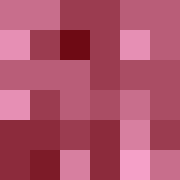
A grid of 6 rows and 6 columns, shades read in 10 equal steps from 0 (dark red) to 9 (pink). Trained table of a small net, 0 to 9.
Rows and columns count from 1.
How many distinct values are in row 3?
3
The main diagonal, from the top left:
6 3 5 4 7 6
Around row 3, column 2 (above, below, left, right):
3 3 5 5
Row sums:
28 27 26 30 19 27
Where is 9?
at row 6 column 5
